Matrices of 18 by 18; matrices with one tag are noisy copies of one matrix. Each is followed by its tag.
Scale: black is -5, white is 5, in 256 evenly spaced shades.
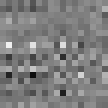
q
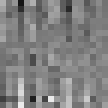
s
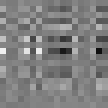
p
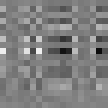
p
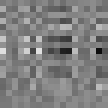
p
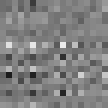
q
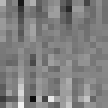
s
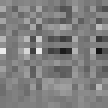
p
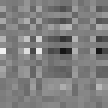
p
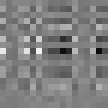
p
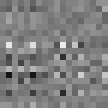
q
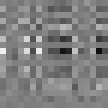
p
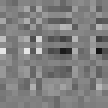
p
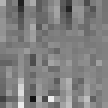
s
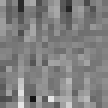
s
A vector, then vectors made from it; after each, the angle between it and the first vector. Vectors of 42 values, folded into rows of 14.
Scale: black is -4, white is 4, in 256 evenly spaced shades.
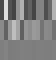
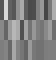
nearly parallel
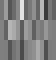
partly aligned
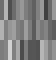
partly aligned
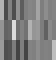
orthogonal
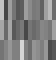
partly opposed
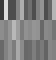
nearly parallel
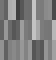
partly opposed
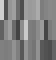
partly opposed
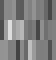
orthogonal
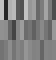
nearly opposite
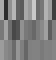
nearly opposite
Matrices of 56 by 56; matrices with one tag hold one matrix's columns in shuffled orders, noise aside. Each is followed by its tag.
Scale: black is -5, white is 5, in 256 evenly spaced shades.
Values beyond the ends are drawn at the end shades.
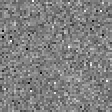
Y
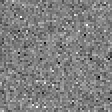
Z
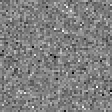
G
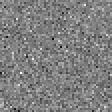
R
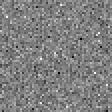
R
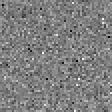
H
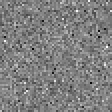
Y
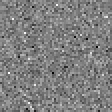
R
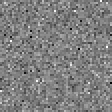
Y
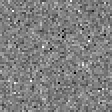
Y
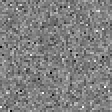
G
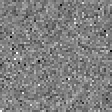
H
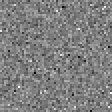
G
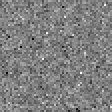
R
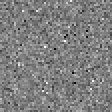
Y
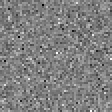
H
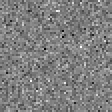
Y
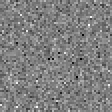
Z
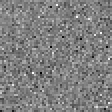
R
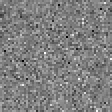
H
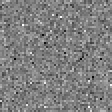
Z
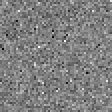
Y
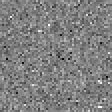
Z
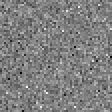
G
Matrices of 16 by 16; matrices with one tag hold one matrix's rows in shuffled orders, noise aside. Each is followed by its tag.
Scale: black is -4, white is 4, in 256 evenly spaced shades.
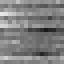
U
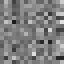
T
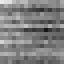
U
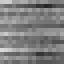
U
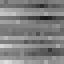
U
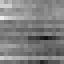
U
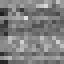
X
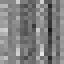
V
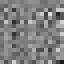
T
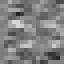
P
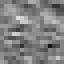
P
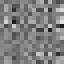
T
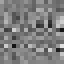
T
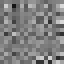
T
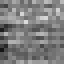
X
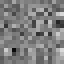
T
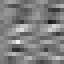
P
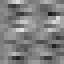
P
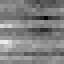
U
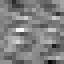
P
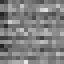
X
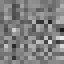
T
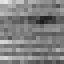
U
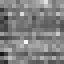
X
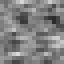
P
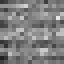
X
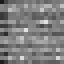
X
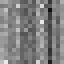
V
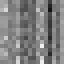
V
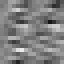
P
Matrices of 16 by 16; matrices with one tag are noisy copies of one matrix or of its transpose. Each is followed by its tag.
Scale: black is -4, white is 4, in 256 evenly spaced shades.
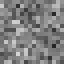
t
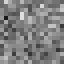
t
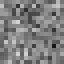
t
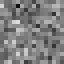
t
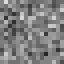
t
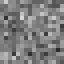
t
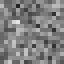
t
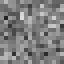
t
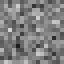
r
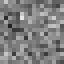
t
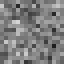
t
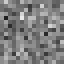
t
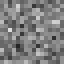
r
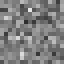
r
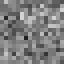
t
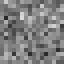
t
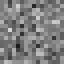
r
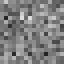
t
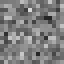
r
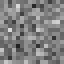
r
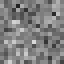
t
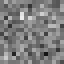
t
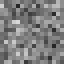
t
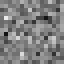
r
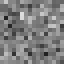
t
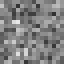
t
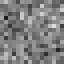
t
